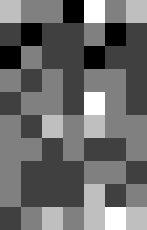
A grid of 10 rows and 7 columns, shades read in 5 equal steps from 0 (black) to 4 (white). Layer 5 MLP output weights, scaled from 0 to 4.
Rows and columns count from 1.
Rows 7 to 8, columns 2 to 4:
2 1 2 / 1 1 1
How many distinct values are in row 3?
3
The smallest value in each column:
0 0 1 0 0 0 1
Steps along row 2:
down up same up down up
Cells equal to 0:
5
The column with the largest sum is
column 5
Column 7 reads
3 1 1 1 1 2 2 1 2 3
